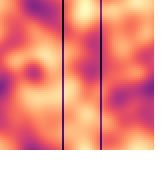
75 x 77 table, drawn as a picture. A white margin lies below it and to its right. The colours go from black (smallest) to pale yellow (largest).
Most values sit high, with a long tail of low ones. Overall the values sit about 70% of the way up the scale. No overall slope runs across the table. Columns 32 and 51 differ from the columns beside them.
